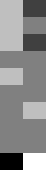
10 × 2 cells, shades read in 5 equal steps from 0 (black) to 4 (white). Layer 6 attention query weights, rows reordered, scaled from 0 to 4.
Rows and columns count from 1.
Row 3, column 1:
3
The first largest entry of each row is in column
1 1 1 1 1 1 2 1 1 2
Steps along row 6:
same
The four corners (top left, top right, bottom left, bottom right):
3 1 0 4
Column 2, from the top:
1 2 1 2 2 2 3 2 2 4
